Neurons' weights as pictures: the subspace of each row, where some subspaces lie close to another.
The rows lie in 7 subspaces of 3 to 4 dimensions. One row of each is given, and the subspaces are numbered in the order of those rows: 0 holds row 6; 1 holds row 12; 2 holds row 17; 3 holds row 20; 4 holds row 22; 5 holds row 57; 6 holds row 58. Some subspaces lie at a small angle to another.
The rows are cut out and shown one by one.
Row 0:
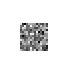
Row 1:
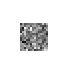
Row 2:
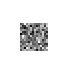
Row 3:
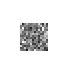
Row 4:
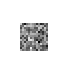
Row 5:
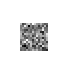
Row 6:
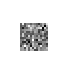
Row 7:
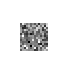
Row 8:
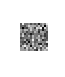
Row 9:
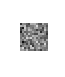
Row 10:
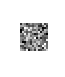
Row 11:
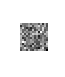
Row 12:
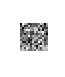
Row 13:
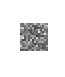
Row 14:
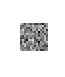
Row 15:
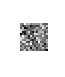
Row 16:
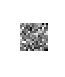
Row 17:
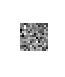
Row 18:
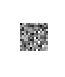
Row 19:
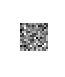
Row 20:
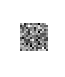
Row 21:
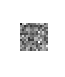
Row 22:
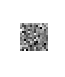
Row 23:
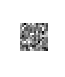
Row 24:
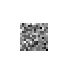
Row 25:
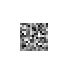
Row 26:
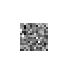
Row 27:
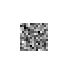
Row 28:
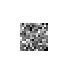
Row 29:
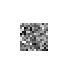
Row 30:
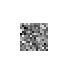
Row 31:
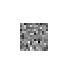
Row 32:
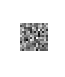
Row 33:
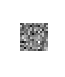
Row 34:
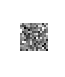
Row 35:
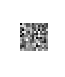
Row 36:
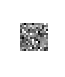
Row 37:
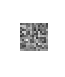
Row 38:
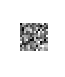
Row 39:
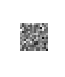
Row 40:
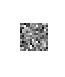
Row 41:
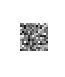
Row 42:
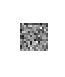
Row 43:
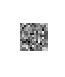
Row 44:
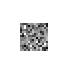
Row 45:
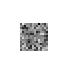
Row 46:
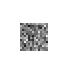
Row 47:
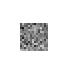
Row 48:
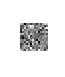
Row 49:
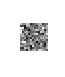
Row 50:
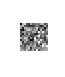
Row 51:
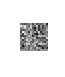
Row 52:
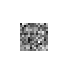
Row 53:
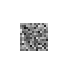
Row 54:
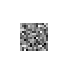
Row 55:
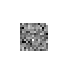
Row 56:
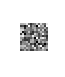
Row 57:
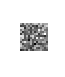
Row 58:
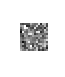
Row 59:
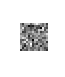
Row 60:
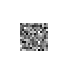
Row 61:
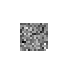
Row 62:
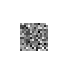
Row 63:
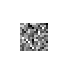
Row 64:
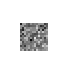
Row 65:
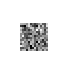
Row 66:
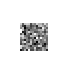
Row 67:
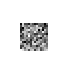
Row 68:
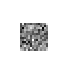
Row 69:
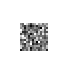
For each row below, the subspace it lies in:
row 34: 0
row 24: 4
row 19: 2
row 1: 3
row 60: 6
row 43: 4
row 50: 1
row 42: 4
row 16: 3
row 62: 3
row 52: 1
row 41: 5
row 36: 6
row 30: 3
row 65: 6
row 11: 3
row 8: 0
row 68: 0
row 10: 0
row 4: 1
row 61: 3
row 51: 5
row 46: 1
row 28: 3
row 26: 2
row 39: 4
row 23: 4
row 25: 5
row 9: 6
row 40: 6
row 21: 1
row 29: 3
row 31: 4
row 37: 5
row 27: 6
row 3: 0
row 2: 3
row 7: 0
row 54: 4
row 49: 6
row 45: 6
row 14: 5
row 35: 5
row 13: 5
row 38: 5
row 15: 3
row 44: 2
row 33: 3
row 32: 5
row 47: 5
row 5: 4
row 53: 0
